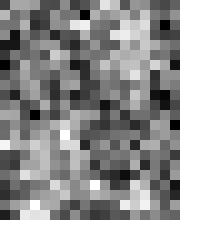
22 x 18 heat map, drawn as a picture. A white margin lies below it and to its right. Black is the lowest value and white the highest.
No row or column stands out. No overall slope runs across the table. Neither half mirrors the other. No seam splits the table.
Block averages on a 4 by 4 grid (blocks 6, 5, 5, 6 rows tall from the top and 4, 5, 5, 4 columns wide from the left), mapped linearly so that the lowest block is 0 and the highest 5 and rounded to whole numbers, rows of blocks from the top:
1152 | 1031 | 3502 | 3422
